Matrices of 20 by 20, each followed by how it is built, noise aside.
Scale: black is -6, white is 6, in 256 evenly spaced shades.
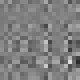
low rank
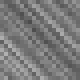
Toeplitz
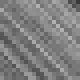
Toeplitz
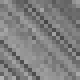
Toeplitz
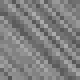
Toeplitz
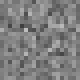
low rank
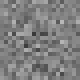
low rank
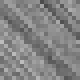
Toeplitz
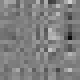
low rank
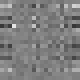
low rank
